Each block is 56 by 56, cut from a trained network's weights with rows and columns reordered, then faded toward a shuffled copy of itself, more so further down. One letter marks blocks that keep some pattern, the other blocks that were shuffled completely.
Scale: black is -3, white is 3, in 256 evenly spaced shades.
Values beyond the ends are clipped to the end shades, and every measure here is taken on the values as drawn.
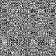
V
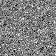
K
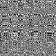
V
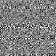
V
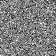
K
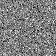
K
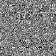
V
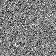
K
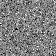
K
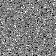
K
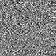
V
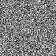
V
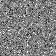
K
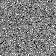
K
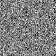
V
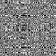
V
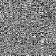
V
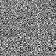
V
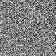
V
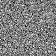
K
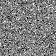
K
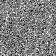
K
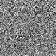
V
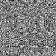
V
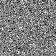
K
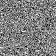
K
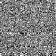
V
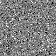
K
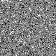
K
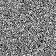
K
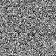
V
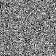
V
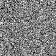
V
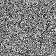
K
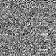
V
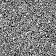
K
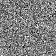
K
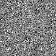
V
